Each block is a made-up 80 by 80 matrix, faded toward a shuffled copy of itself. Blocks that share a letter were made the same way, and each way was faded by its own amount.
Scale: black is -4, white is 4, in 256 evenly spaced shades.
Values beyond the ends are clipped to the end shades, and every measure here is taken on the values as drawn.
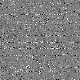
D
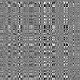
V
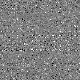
D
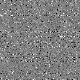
D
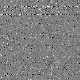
D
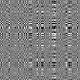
V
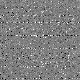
D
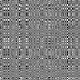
V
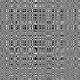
V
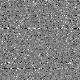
D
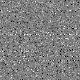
D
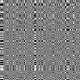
V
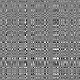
V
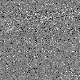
D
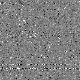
D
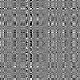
V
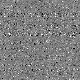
D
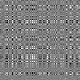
V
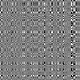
V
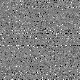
D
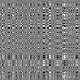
V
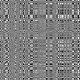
V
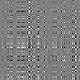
V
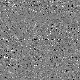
D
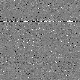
D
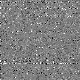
D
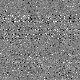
D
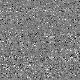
D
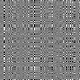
V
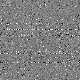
D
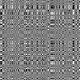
V
